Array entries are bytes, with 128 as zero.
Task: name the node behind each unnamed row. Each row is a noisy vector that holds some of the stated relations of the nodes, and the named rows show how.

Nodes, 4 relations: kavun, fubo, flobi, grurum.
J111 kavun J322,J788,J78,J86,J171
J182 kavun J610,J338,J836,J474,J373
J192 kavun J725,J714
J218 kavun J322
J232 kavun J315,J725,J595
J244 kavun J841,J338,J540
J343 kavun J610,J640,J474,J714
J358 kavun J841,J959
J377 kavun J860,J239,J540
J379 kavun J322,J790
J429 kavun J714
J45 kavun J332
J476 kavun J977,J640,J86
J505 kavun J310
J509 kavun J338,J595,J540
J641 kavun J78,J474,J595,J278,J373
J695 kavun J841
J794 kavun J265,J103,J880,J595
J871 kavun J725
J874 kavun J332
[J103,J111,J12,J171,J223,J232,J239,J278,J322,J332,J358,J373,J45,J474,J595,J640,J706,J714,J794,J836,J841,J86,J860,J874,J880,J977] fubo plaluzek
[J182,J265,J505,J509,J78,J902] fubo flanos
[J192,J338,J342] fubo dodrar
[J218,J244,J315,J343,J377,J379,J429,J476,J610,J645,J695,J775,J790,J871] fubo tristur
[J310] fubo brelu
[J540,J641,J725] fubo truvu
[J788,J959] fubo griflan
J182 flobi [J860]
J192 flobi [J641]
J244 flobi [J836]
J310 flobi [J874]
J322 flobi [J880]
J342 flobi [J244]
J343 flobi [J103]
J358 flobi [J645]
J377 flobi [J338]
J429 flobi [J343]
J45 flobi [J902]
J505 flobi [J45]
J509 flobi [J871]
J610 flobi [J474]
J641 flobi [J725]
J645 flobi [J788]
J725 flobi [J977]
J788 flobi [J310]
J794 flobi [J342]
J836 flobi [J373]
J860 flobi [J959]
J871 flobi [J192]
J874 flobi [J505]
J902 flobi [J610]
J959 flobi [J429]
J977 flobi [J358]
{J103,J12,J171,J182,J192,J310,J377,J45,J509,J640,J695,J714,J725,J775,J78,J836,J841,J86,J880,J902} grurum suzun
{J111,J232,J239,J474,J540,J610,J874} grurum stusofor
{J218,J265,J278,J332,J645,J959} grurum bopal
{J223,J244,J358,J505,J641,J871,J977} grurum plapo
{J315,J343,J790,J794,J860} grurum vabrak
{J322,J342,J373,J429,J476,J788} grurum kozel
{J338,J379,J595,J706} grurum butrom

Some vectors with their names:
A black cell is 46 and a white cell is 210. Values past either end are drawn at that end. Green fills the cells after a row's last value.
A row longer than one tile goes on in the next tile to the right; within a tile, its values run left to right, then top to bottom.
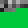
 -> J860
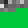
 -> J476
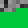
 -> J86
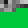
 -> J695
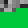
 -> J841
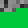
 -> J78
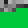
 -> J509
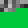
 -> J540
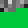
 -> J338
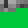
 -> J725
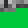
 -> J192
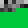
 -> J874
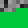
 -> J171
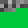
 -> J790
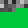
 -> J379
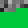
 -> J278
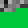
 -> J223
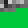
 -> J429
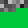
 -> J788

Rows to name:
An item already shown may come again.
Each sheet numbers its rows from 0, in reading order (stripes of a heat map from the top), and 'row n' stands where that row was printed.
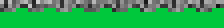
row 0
J610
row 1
J429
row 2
J775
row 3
J645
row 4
J332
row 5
J223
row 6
J775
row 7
J902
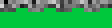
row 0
J45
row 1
J377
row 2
J218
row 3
J641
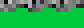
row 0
J358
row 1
J111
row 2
J977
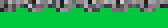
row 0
J959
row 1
J373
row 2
J714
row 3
J505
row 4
J871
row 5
J836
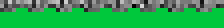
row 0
J343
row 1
J610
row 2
J232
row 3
J332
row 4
J310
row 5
J322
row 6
J265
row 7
J836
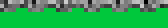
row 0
J342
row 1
J377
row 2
J343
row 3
J182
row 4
J377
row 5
J45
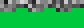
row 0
J244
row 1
J373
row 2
J794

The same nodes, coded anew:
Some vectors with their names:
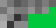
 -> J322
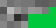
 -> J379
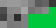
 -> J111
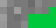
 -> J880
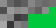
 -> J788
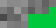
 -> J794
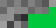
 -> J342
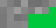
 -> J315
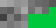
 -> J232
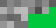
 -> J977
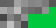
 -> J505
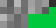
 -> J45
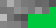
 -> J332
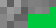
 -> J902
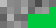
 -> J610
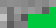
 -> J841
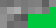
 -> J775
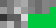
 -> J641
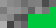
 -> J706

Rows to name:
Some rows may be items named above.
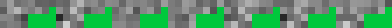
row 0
J645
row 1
J244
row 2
J695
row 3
J509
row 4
J358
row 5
J244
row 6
J223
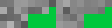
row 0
J223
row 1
J860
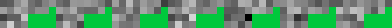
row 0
J871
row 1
J505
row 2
J45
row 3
J871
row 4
J377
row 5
J218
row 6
J977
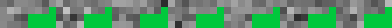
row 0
J775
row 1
J476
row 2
J874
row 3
J373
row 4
J265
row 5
J379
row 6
J192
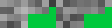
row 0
J278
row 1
J429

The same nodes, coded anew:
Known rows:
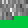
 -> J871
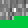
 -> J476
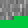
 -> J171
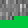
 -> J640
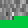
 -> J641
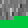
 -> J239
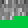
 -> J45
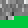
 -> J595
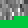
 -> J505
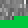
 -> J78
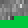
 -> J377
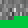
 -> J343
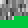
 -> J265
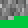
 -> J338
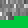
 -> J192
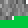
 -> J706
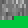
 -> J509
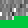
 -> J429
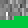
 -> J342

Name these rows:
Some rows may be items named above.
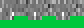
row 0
J977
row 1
J322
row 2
J322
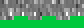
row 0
J874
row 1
J373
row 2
J874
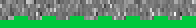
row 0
J338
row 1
J278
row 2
J841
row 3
J232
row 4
J902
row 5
J223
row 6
J373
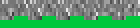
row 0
J232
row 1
J871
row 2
J871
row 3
J641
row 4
J788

